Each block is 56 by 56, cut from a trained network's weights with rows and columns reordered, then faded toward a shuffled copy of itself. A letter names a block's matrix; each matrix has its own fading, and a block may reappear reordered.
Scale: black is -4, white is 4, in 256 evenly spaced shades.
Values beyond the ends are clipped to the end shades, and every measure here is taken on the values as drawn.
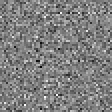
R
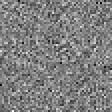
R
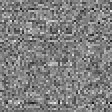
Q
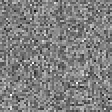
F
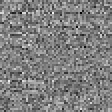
Q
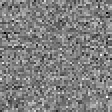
R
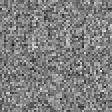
F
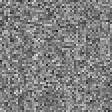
F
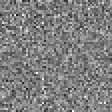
R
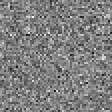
R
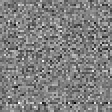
Q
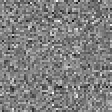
R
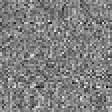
Q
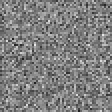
F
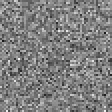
R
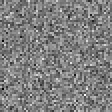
F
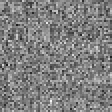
F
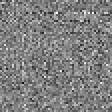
R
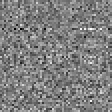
Q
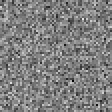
F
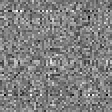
Q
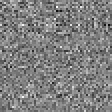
Q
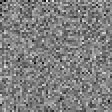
R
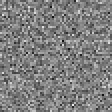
R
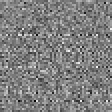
Q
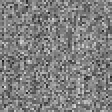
F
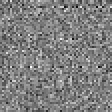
Q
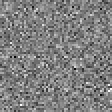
R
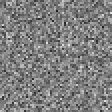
F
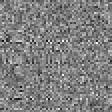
Q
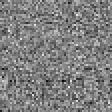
R
